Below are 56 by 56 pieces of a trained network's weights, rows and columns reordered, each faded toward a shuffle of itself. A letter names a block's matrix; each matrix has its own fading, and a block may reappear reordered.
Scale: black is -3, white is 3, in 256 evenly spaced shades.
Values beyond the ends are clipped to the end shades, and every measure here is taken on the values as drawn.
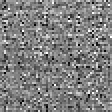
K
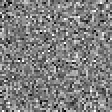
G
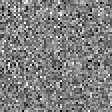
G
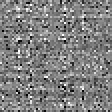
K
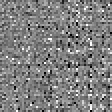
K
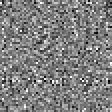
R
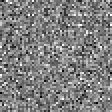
G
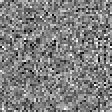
G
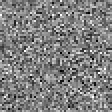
G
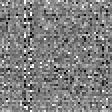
K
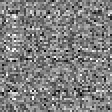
R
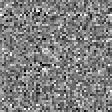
R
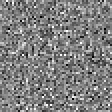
G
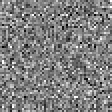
R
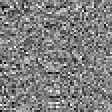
R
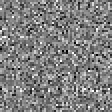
G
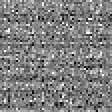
K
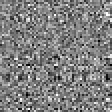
R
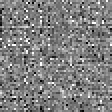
K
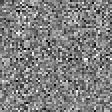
R
